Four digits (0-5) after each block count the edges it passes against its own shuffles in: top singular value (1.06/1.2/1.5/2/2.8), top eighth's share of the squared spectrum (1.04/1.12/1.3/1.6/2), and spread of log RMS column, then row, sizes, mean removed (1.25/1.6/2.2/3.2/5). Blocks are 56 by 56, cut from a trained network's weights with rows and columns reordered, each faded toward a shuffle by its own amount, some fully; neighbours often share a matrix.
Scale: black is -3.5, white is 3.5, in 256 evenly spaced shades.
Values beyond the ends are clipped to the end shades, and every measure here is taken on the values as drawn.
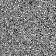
0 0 0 0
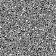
1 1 0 0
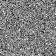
1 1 0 0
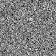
2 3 1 1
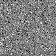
0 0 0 0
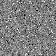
0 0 0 0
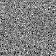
2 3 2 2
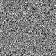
2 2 0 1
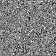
1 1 1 1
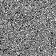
0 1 0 0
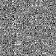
2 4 2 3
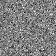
0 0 0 0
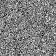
0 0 0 0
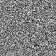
2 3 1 1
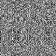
3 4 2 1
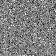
0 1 0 0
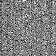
2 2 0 0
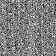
2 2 0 1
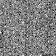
2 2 0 1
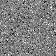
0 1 0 0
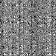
3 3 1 3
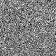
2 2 0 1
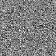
2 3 2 2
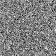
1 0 0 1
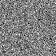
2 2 0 0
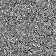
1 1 0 0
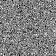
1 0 0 0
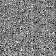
1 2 0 1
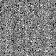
1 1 0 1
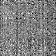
3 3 0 3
